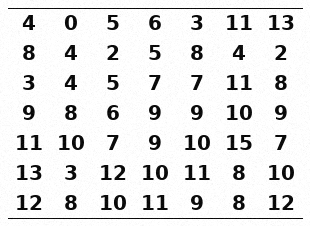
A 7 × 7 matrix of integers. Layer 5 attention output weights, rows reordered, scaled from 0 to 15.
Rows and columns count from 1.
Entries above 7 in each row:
2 2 2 6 5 6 7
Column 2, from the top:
0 4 4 8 10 3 8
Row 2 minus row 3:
5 0 -3 -2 1 -7 -6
